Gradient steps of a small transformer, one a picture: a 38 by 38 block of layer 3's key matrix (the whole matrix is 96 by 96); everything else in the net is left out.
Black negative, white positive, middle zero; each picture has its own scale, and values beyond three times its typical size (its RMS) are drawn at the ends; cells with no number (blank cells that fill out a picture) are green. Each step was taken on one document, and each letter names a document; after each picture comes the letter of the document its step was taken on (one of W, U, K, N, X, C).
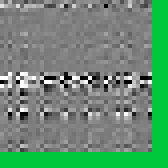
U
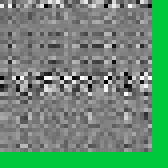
U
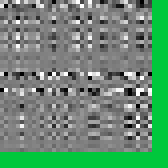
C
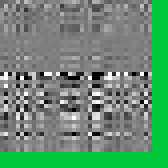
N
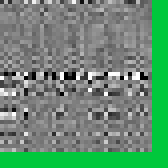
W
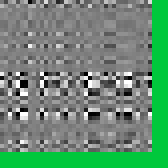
U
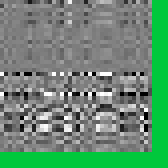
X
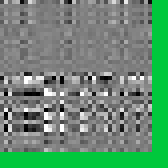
X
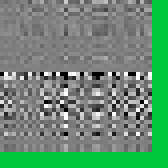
N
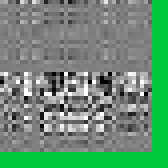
X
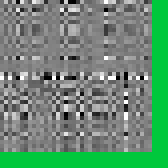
N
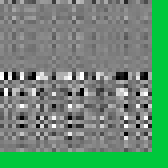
C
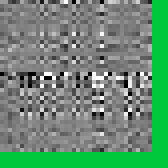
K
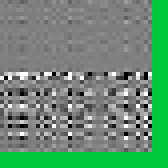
C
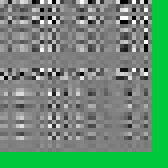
C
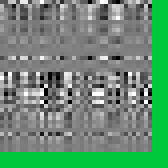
N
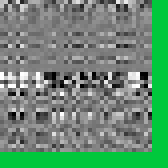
U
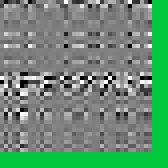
U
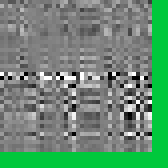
N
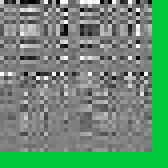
N
